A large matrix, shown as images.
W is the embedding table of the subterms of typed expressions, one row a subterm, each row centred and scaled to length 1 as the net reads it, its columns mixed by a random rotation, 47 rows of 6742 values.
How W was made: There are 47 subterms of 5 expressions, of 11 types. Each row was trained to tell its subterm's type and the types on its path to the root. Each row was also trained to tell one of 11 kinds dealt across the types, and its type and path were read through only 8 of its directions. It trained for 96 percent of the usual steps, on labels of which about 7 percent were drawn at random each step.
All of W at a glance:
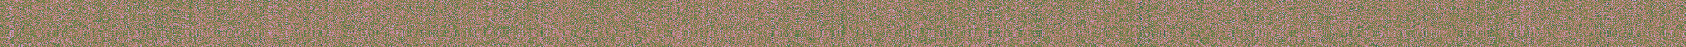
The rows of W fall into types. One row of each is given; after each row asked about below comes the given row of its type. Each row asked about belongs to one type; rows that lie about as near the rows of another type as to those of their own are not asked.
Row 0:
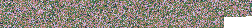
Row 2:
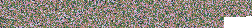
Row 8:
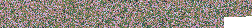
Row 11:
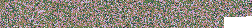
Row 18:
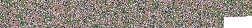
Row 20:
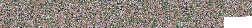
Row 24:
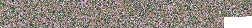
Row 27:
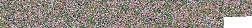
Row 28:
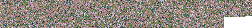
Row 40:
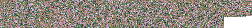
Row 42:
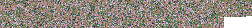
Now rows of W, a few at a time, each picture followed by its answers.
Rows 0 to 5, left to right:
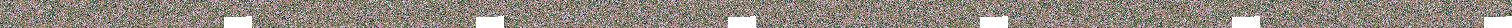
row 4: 18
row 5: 0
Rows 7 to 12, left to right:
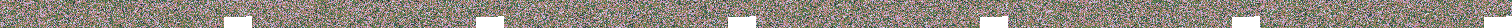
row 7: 2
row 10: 40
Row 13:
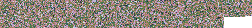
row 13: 27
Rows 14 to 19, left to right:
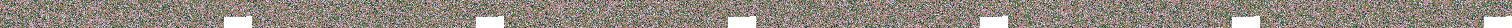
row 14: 2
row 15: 11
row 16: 20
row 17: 40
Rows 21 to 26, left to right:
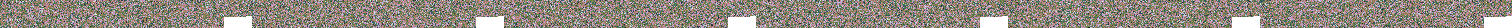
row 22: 20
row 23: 2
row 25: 27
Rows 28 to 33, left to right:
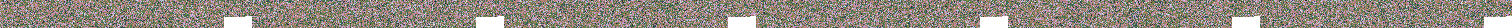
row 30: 11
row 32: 11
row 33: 18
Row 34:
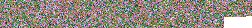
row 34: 8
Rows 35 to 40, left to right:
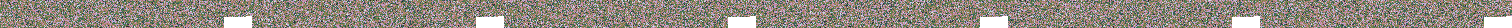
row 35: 18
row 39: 20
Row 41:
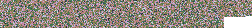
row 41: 20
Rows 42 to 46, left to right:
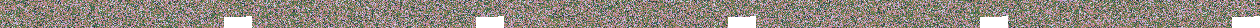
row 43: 24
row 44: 11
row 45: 18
